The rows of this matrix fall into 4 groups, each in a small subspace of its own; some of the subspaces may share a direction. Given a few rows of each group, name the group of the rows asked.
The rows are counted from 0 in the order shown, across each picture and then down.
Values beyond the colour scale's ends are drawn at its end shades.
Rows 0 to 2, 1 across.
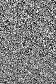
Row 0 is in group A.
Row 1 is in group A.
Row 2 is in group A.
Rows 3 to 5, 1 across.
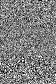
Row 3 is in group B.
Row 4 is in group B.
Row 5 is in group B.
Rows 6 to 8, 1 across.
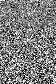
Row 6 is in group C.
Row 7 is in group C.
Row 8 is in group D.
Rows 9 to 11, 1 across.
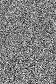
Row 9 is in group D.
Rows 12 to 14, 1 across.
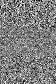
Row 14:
D
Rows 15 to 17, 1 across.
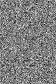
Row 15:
D
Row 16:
A
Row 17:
B
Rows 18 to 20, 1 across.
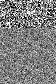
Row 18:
C
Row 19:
A
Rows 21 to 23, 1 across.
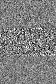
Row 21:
B
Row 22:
B
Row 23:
A
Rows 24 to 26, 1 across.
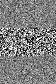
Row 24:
D
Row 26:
A
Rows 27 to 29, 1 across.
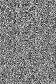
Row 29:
B
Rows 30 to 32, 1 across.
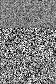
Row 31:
D
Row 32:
B
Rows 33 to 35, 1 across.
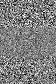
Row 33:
A
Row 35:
B
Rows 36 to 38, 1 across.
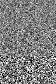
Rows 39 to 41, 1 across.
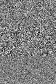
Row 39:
C
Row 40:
C
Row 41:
A
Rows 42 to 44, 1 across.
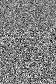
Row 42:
D
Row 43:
B
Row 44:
B
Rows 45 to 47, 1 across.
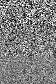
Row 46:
D
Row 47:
A
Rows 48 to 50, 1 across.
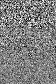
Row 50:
B
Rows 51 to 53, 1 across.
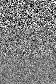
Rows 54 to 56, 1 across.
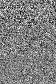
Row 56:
A
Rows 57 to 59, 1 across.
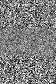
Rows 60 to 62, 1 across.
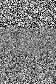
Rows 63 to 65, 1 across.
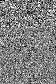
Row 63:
C
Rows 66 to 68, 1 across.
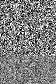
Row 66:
C
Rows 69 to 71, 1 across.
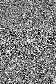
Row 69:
A
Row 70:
C
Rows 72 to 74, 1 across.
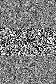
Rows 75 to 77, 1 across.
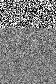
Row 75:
A
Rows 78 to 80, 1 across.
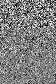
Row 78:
C
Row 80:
B
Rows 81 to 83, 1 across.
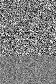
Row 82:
B
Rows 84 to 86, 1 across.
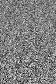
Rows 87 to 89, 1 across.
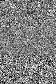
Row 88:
C
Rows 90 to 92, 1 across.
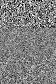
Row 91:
D
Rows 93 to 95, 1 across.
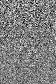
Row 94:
B
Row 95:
B
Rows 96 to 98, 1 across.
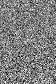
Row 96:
B
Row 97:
C
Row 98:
D
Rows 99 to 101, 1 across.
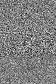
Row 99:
A
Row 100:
A
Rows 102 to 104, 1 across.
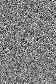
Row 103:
A
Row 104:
D
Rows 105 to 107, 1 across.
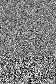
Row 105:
A
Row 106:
D
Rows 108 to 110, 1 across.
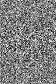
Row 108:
D
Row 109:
D
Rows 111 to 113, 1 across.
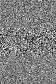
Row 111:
B
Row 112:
A
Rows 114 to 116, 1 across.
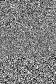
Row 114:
C
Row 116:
A
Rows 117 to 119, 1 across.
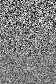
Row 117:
D
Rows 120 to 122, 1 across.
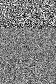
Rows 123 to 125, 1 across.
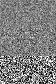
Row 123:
B
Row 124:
B
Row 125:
A
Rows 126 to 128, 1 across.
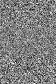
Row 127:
C
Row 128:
C
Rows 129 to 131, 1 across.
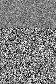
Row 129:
D
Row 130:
D
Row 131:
B
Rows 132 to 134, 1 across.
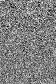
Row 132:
C
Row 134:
B
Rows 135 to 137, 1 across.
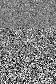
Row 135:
B
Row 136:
C
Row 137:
D
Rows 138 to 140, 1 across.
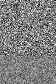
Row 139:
A
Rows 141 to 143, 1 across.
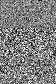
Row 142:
D
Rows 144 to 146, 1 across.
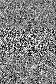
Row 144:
B
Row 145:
B
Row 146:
A
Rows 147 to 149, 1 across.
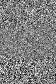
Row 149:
B
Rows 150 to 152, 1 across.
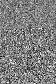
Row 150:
D
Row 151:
B
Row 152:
C
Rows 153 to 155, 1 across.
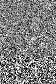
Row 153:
A
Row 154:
A
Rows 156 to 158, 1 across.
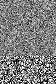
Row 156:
A
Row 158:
C
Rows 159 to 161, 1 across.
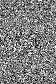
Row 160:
B
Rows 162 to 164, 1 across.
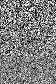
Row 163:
C
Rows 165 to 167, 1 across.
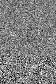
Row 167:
A
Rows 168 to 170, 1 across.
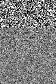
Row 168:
C
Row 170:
A
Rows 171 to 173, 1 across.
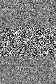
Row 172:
C
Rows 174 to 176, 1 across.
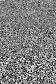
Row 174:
C
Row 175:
A
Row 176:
A
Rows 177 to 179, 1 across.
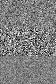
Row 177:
D
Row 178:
D
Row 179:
B
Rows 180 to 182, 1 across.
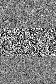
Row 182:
B
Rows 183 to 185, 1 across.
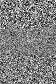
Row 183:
D
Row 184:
C
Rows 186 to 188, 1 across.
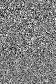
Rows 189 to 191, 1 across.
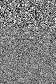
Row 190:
B
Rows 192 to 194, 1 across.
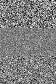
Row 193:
B
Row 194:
A
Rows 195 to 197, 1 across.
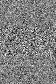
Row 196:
D
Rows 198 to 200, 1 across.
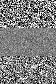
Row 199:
A
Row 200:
A
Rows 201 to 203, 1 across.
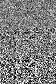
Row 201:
C
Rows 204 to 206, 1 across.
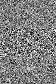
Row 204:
A
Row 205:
A
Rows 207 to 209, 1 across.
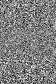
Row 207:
D
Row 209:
A
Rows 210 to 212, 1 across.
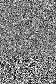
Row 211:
D
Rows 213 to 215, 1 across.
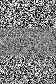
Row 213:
D
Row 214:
B
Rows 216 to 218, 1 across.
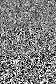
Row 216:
D
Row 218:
C
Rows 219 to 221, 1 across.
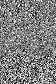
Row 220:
D
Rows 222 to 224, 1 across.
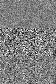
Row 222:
A
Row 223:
D
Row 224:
D
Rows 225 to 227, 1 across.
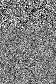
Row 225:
A
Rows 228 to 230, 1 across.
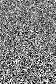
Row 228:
D
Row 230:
C
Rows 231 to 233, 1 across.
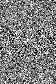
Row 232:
C
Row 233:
D
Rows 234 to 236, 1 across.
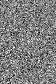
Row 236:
C
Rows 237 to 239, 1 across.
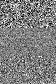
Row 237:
C
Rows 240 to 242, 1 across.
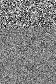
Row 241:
A
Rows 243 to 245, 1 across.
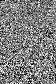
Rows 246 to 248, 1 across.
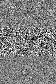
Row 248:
A
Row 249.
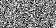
